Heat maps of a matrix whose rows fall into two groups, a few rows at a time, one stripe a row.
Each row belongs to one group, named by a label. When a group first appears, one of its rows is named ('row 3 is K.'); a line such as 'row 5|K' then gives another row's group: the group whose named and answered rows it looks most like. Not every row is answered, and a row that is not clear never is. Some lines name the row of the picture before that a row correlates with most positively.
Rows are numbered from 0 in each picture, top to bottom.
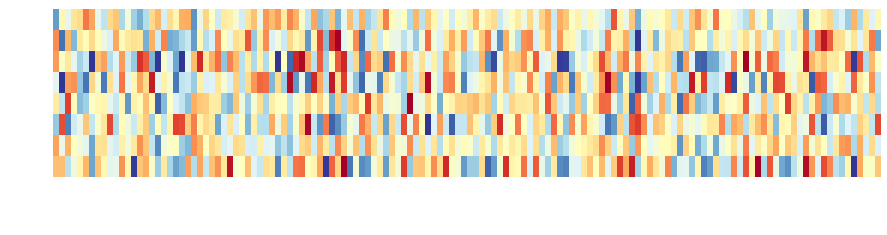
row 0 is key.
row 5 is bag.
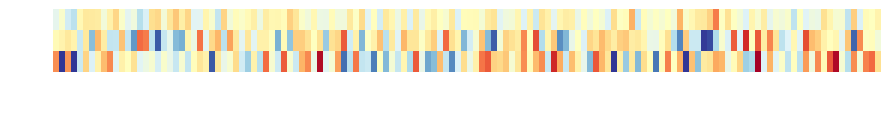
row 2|bag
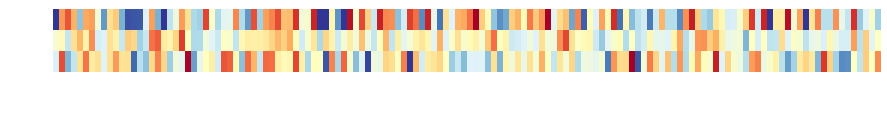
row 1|key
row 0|key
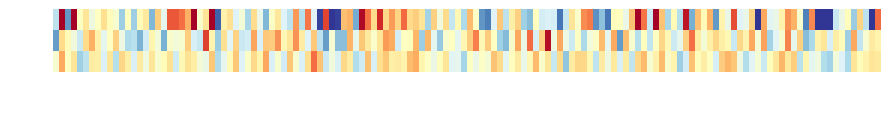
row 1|key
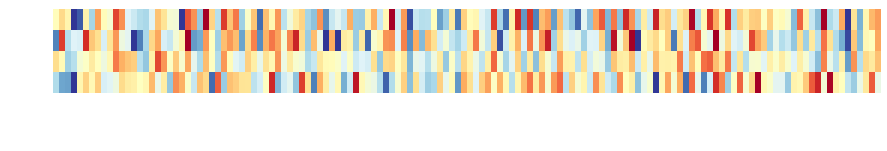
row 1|key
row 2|key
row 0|key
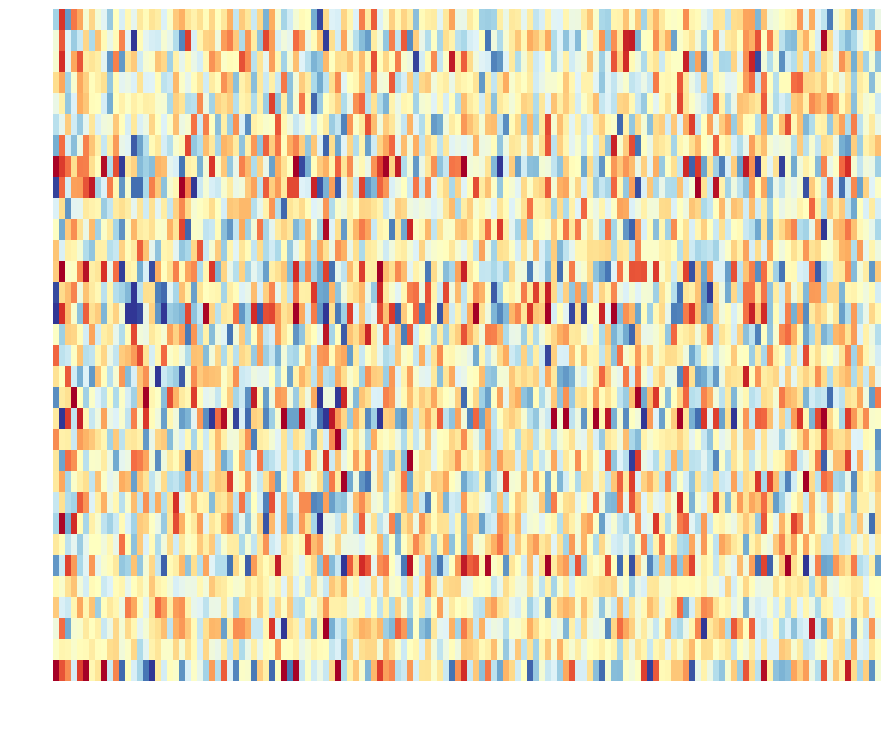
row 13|key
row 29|bag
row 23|bag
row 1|key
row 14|key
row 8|key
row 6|key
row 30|key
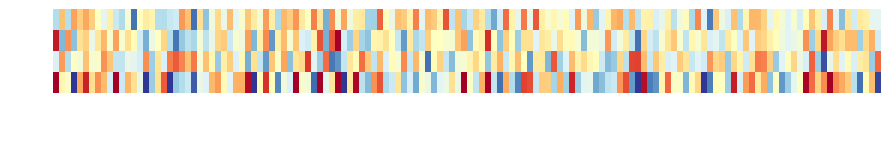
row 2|bag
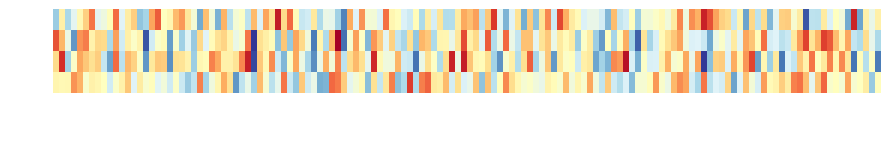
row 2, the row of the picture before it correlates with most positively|3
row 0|key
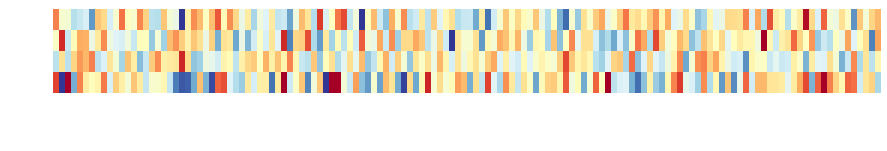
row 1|bag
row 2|key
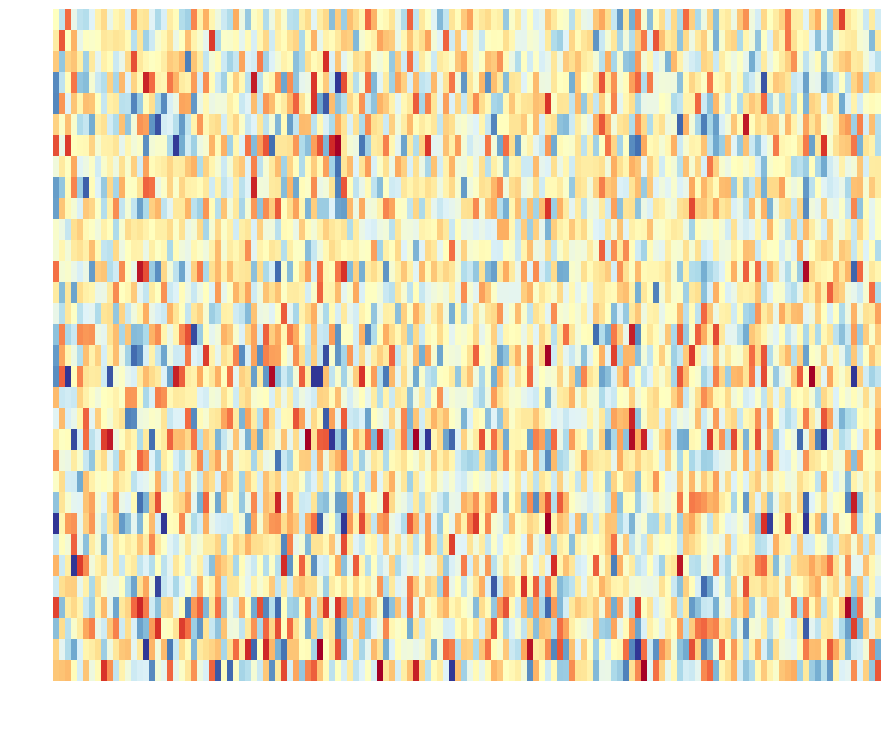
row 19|key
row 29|key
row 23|key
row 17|bag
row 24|key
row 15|key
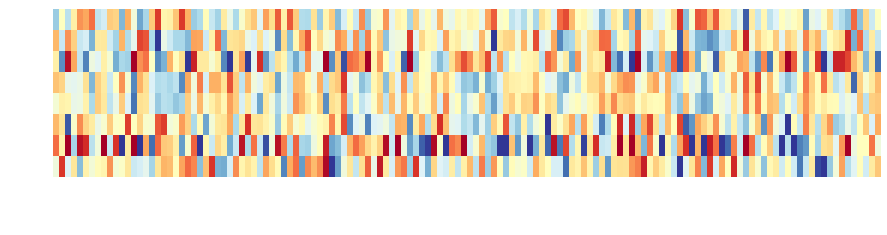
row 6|bag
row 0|key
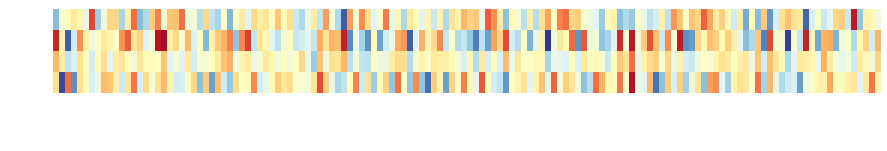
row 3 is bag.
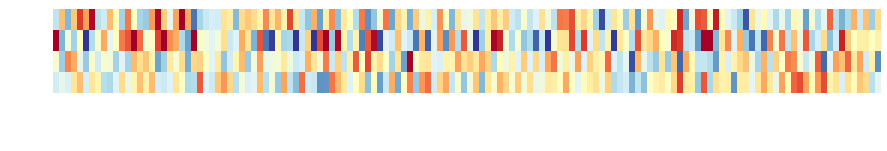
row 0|key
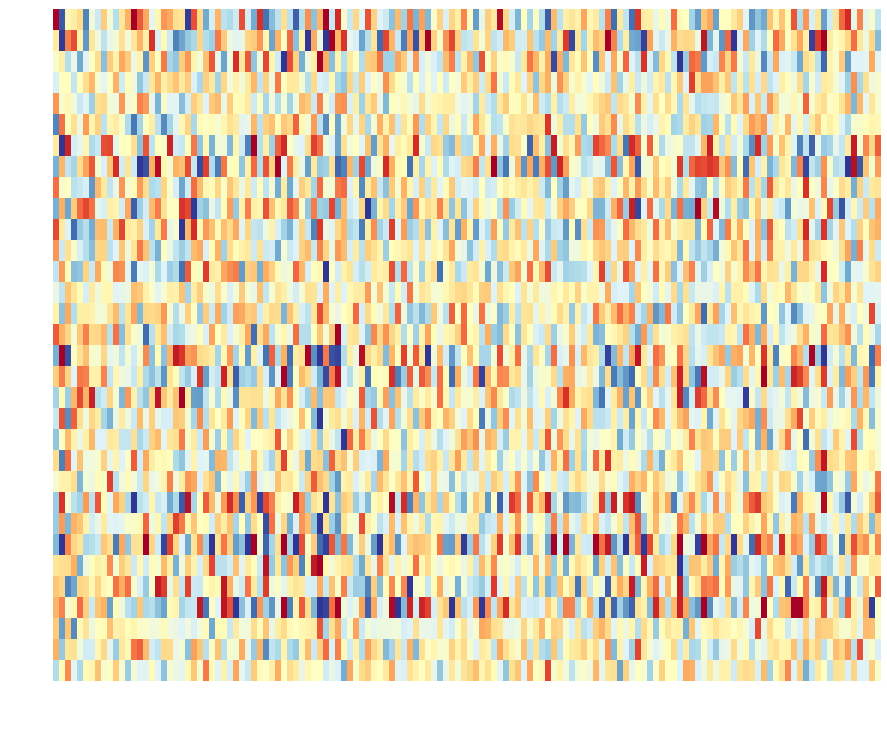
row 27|key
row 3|key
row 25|bag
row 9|key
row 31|key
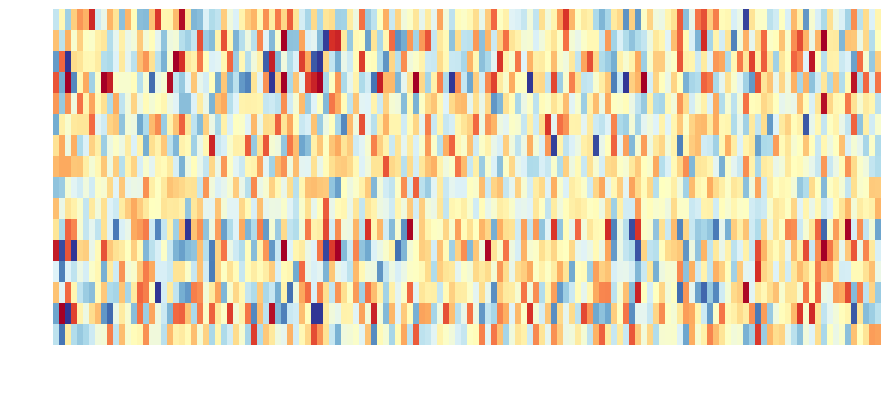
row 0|key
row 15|bag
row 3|bag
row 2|bag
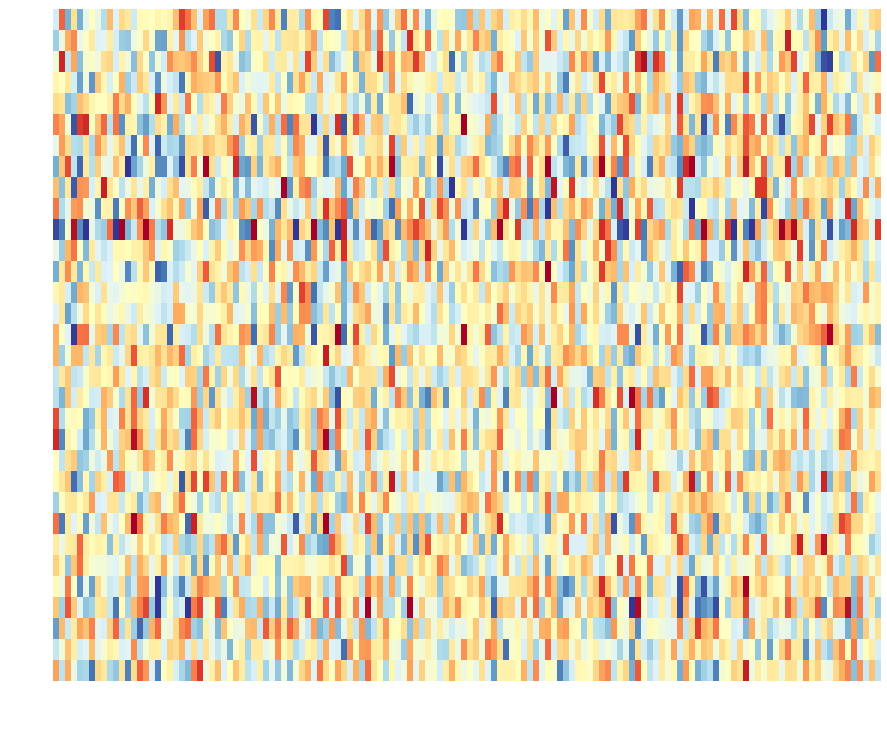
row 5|bag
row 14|bag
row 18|bag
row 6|key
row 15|bag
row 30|key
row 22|key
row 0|bag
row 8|bag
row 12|key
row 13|bag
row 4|key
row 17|key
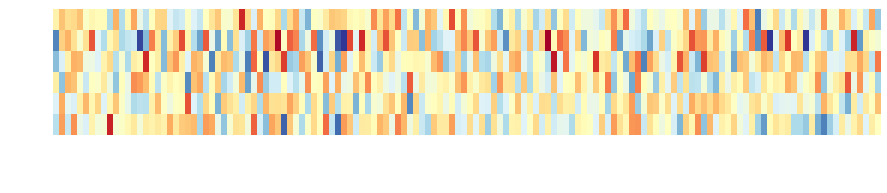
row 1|key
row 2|bag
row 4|key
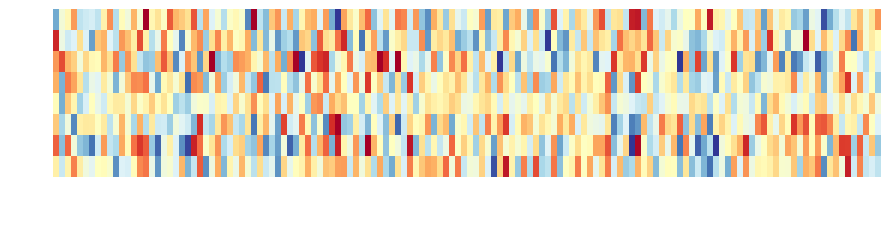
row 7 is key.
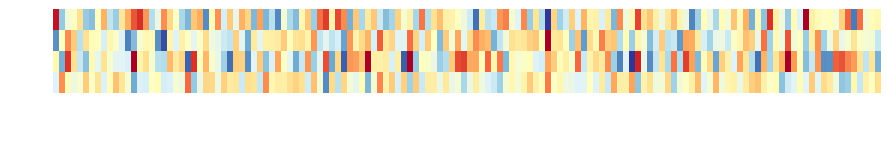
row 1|key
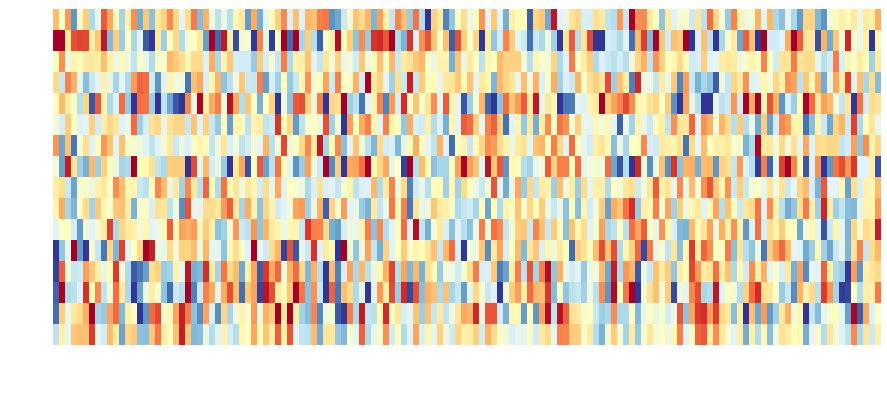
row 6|bag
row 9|key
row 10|bag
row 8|key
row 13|key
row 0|bag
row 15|key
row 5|key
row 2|bag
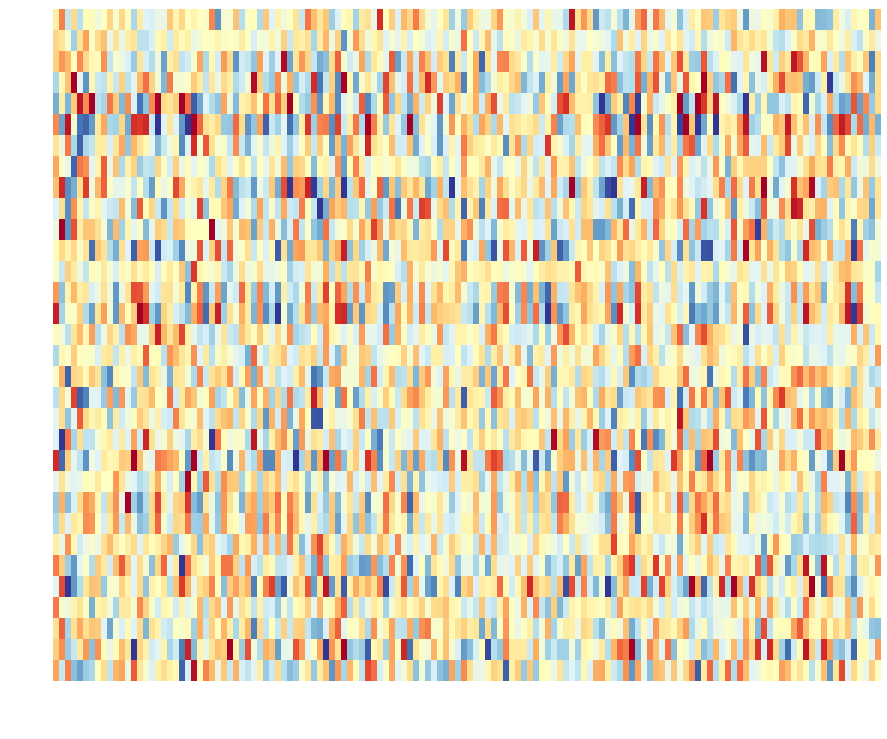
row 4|key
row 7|bag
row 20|bag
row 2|bag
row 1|bag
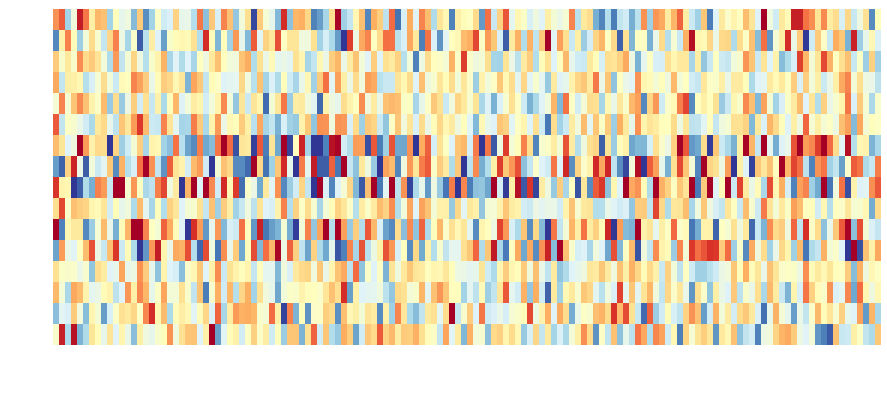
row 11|key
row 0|bag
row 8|key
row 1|key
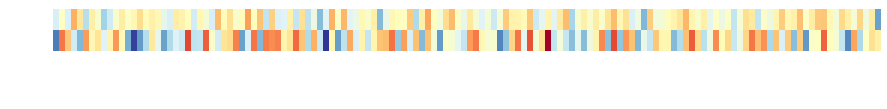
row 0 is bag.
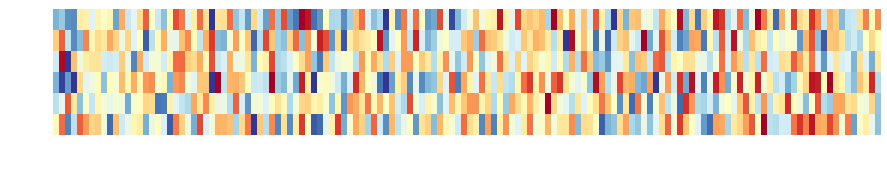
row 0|bag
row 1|bag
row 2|bag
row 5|bag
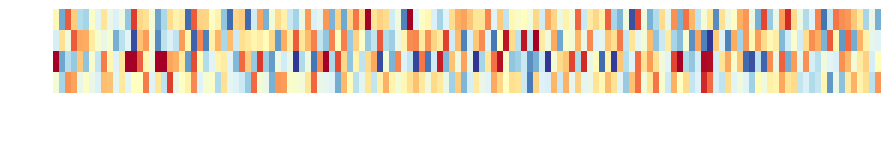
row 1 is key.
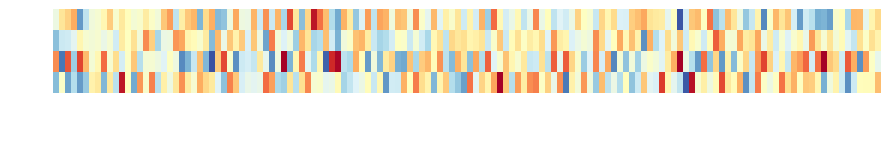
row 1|bag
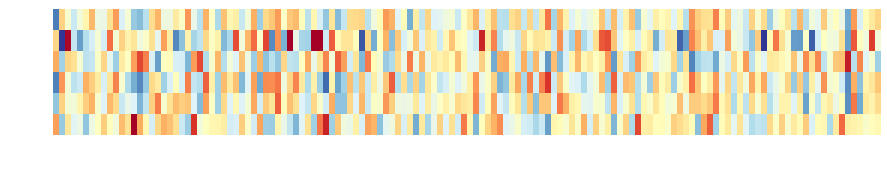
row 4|key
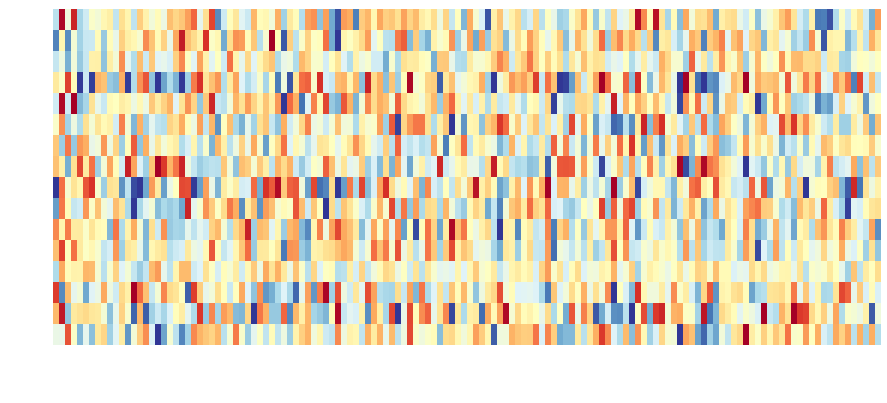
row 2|bag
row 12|key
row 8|key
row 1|bag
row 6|bag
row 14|bag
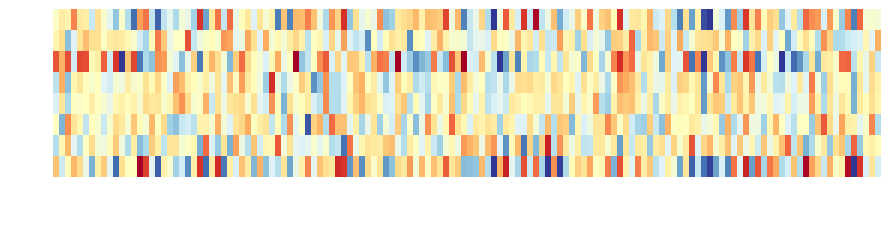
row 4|bag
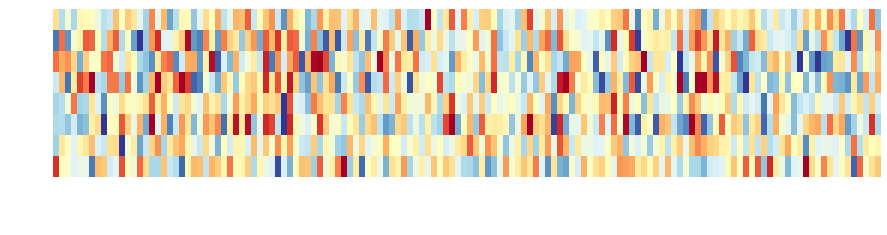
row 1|key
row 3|key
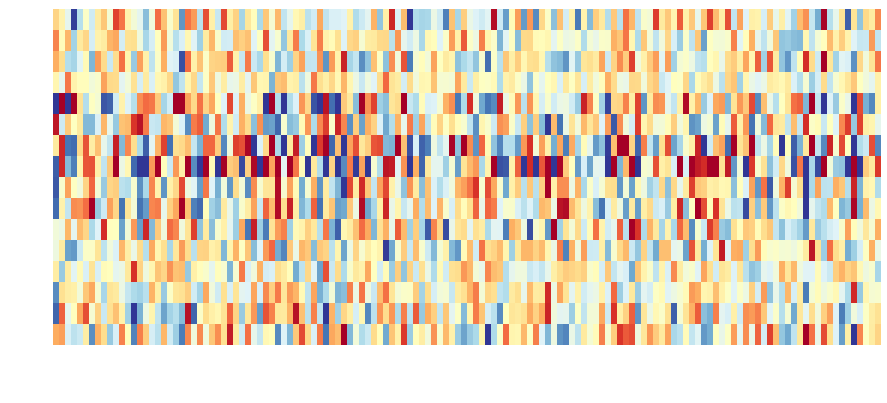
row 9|key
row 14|key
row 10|bag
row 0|key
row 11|bag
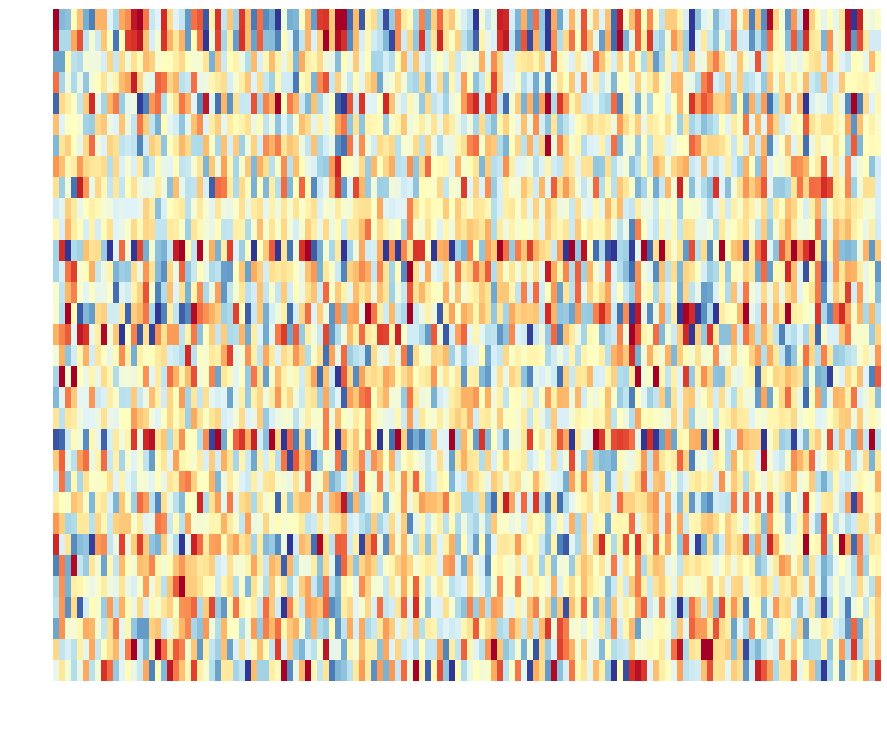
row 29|key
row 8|bag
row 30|key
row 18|key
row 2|bag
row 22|bag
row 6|key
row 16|key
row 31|bag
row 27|bag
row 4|key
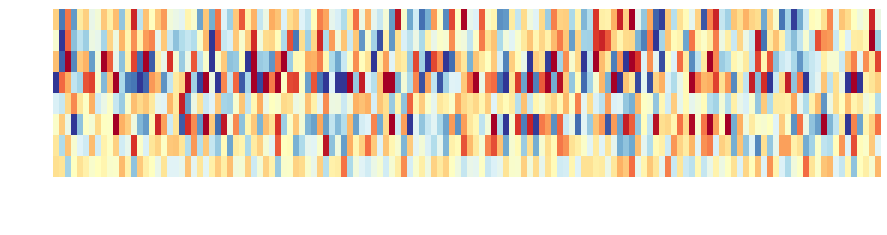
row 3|key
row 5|key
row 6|key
